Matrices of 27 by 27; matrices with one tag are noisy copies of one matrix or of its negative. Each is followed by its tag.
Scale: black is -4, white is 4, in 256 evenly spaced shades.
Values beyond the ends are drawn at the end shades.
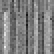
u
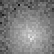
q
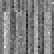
u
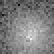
q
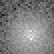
q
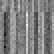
u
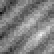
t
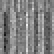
u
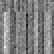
u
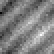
t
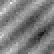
t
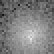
q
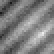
t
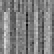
u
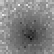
q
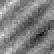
t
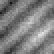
t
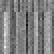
u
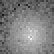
q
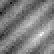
t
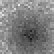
q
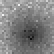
q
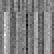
u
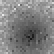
q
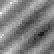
t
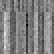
u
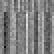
u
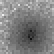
q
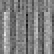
u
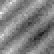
t
